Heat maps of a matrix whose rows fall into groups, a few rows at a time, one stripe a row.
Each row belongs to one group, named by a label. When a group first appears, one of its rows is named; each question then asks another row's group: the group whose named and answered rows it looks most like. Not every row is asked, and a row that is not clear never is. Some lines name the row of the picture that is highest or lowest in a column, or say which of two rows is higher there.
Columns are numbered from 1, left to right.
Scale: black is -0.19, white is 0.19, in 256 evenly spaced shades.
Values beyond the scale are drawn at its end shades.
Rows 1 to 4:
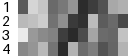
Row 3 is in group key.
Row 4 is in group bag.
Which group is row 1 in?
bag
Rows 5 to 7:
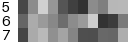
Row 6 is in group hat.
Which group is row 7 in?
bag
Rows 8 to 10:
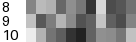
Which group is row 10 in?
key
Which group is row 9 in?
key
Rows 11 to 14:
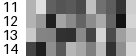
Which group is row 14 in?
hat
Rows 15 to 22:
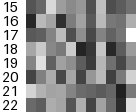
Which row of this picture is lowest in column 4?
16
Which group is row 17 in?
bag
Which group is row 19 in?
key
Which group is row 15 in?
hat
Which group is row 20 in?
hat
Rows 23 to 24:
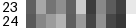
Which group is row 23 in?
bag
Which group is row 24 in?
bag
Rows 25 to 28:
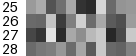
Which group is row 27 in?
hat
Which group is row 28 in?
hat
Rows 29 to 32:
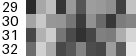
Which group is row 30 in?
key
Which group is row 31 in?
bag
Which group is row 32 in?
bag
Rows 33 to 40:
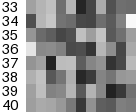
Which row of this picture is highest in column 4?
37
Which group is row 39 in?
key
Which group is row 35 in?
hat
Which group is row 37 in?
key
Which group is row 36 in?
key
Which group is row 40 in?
key
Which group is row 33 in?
key
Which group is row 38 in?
key
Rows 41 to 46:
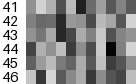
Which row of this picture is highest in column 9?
42
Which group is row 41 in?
key
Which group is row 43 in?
hat
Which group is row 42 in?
hat
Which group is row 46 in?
hat
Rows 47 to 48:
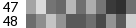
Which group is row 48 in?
bag
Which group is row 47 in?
key
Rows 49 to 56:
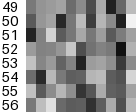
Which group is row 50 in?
hat
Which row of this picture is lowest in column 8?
56
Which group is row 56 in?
bag
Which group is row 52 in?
key
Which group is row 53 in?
key
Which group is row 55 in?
key
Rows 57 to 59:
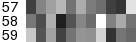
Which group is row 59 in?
hat
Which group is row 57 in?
bag
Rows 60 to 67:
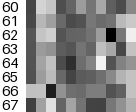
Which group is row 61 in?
bag
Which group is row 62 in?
bag
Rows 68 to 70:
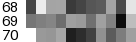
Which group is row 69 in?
hat
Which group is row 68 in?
bag
